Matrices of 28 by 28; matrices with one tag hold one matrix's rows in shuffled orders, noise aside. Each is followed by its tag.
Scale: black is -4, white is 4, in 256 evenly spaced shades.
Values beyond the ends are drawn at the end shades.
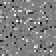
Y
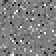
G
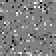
Y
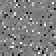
G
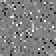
G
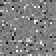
Y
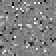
Y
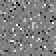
G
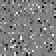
G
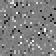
G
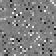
G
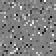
G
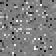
Y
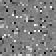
Y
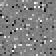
Y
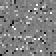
Y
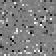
Y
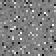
G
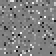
G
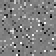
G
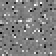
Y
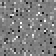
G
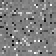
Y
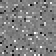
Y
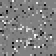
Y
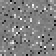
G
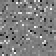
Y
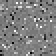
Y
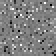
G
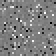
G
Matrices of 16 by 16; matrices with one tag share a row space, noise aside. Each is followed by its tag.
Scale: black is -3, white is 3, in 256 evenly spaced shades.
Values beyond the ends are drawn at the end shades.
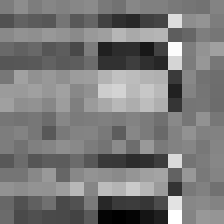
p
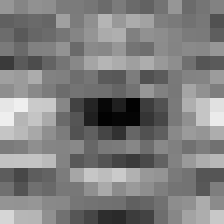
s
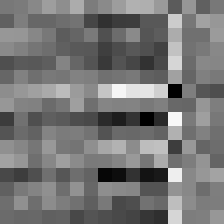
p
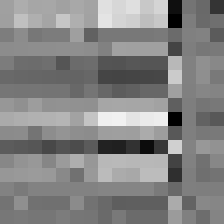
p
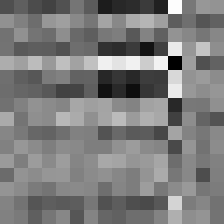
p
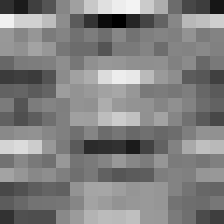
s
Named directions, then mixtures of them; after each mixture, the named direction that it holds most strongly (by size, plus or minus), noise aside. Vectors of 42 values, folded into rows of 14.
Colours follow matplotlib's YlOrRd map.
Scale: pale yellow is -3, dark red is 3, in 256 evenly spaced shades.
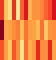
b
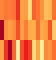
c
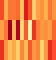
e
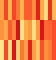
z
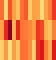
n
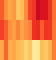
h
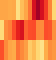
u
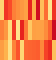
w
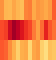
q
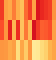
h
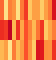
n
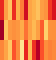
b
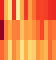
b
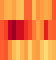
q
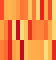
w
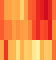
h
